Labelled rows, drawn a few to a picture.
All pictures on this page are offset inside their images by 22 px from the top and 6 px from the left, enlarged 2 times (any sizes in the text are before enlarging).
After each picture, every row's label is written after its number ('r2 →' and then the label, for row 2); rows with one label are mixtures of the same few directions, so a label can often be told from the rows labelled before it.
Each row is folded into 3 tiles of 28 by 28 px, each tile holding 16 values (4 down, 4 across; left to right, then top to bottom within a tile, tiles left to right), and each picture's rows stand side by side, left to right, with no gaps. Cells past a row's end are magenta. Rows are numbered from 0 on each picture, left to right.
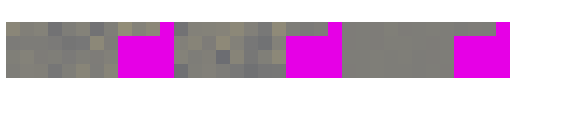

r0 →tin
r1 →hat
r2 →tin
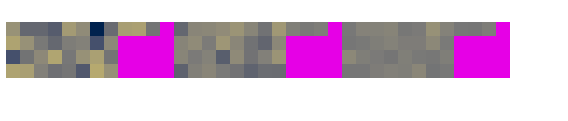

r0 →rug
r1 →hat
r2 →rug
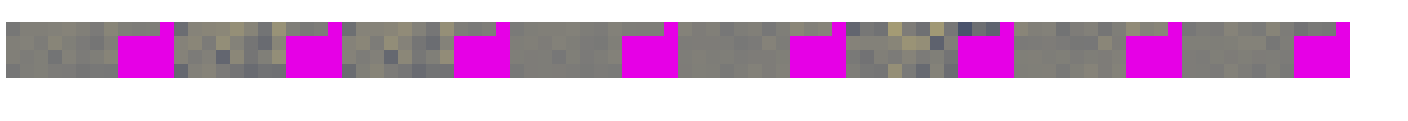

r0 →hat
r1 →hat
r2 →hat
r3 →hat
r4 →tin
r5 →tin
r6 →tin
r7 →tin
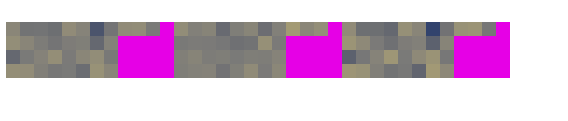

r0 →rug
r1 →tin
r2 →rug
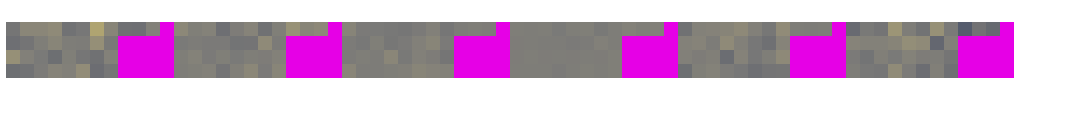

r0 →rug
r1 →tin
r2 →hat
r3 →tin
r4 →hat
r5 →tin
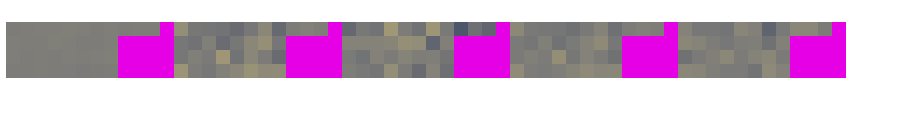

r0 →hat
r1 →hat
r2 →tin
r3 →hat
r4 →rug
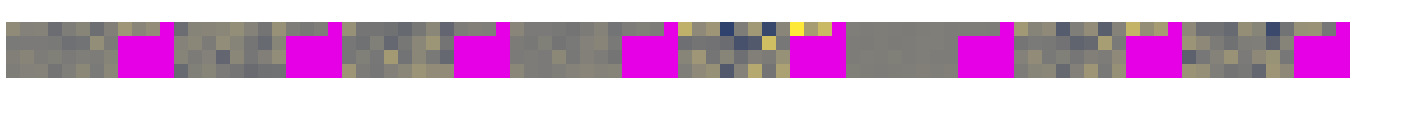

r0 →tin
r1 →hat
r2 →hat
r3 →hat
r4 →tin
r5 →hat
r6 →tin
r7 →rug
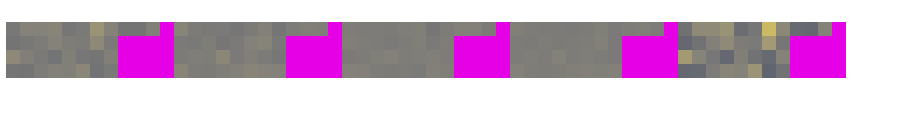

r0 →rug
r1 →hat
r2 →rug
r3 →hat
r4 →rug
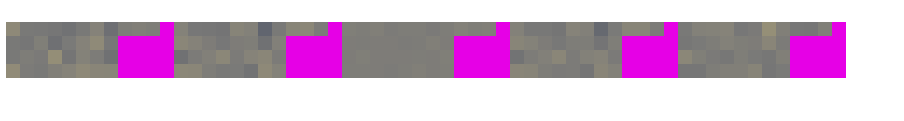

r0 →hat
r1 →rug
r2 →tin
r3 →rug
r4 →rug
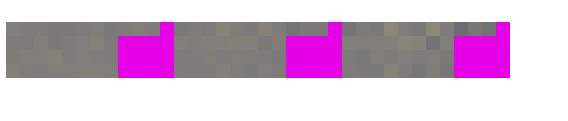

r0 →hat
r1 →tin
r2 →tin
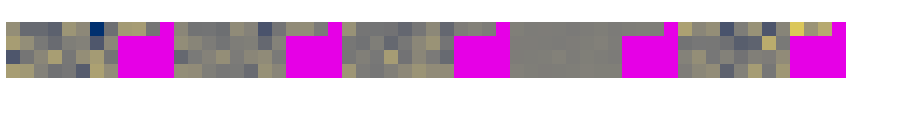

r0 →rug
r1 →rug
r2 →hat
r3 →hat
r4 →tin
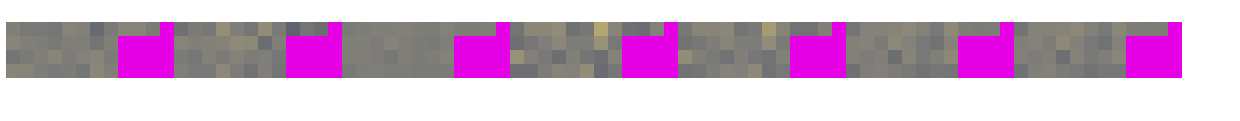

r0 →rug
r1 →tin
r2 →hat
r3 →rug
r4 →rug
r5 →hat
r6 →hat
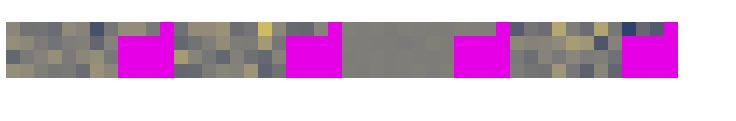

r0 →rug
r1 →rug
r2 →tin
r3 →tin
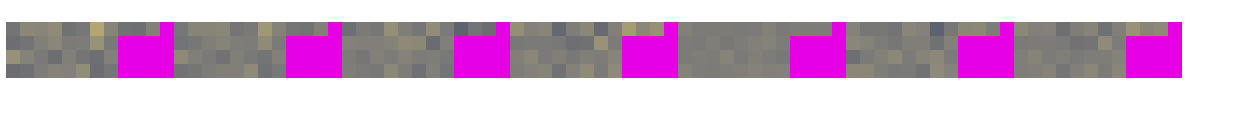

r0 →rug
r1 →rug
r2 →tin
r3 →tin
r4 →hat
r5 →rug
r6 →tin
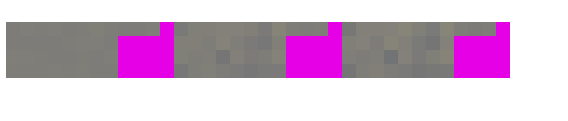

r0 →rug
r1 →hat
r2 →hat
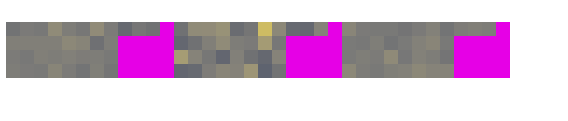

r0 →tin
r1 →rug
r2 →hat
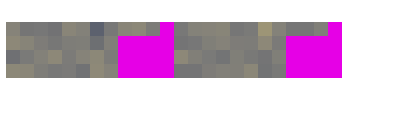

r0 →rug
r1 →rug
